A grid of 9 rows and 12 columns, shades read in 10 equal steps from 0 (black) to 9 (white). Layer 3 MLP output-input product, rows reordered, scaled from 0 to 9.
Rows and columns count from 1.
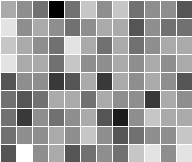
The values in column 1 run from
3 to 8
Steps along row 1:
down down down up up down up down up same down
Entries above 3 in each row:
10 11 12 12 7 10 9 11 10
